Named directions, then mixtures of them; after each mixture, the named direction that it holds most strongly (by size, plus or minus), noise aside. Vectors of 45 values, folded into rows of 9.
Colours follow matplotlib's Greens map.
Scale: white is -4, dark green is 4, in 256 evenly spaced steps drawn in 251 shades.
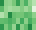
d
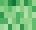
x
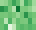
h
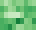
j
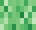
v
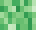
h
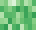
x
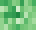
j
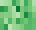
h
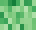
x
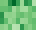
x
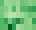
j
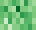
h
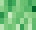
d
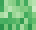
d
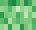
x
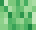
v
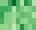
x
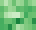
j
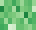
h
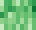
d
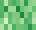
v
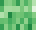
d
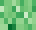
h
